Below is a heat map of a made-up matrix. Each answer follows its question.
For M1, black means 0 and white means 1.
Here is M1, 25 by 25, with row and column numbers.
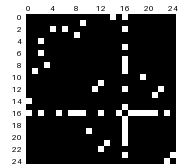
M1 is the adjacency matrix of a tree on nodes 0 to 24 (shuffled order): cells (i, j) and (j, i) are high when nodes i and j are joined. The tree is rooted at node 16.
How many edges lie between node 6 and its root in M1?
2
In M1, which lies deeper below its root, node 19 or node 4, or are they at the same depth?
node 4
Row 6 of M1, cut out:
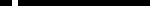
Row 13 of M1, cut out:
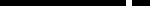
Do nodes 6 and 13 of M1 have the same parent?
no
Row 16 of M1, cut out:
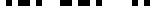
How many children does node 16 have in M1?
14
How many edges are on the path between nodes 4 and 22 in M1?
4
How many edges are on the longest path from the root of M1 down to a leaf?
2
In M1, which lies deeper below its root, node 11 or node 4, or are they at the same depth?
the same depth
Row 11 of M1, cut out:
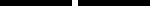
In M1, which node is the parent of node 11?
12
